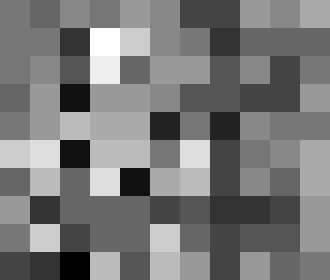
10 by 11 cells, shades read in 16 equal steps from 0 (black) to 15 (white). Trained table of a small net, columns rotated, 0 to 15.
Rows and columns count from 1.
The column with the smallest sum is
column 8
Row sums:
80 80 82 69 80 97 86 58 76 69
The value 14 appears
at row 3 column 4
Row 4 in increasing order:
1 4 4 5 5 6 8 9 9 9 9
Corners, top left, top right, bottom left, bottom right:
7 10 4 7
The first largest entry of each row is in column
11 4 4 2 3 2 4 1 2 4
